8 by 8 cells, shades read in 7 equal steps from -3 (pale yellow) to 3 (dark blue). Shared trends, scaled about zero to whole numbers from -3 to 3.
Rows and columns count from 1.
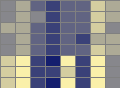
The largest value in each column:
0 -1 2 3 1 2 -1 0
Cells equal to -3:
8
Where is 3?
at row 6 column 4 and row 8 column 4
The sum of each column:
-7 -14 10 18 -3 12 -18 -4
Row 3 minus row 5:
-1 0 0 0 0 0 0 1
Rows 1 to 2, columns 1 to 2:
0 -1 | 0 -1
